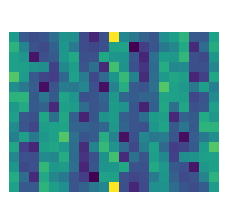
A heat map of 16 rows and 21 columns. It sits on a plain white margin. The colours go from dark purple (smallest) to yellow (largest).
Seam: none. Symmetry: a half turn. Average level on the scale: 40%. Slope: none. Histogram: bell-shaped. Stripes: upright, repeating 4 times.
